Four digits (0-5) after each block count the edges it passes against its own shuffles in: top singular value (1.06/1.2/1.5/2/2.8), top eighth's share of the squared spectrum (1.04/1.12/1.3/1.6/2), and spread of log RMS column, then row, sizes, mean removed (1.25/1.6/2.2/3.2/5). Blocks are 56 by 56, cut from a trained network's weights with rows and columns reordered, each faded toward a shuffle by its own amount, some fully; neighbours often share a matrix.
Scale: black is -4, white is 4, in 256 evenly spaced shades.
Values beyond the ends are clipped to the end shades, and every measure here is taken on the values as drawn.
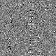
3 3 2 0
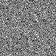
2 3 1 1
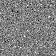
1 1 0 0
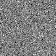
1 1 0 0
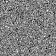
0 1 0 0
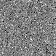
0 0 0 0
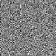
3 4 2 1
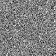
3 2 1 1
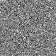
1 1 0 0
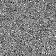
0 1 0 0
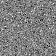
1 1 0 0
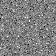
0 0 0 0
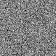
0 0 0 0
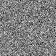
0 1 0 0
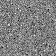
0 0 0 0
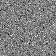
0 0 0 0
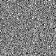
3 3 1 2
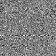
3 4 1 2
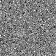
1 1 0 0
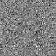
3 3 2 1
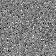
0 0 0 0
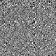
3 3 2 1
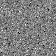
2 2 0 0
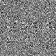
3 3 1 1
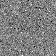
1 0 0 0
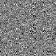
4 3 2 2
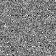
3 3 0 1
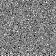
2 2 0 1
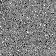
1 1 0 0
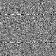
3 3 0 2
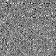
3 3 0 2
